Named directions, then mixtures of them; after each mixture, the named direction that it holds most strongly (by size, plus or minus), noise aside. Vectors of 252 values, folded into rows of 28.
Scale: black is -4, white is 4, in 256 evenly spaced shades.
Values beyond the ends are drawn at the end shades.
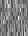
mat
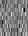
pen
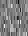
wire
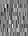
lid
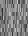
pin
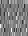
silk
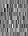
lid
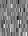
wire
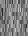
pin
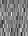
pen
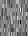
wire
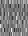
silk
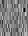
pen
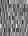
silk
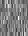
mat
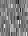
wire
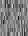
mat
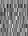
lid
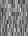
pin
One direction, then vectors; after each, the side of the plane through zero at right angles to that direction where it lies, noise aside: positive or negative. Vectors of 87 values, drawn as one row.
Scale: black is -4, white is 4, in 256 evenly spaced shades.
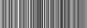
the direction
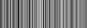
negative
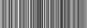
positive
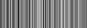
negative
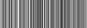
positive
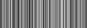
negative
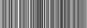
positive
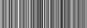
positive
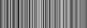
negative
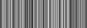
negative
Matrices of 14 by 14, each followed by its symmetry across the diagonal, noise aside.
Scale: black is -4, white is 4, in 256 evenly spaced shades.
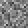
symmetric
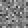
antisymmetric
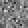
neither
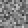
antisymmetric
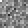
symmetric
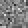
antisymmetric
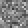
neither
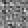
antisymmetric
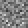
neither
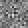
antisymmetric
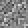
symmetric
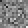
symmetric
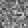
neither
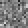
neither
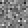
antisymmetric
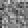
antisymmetric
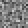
antisymmetric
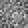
symmetric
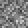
symmetric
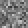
neither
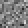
antisymmetric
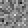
symmetric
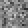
neither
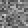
neither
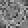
symmetric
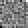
antisymmetric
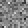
neither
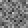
symmetric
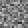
neither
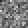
symmetric
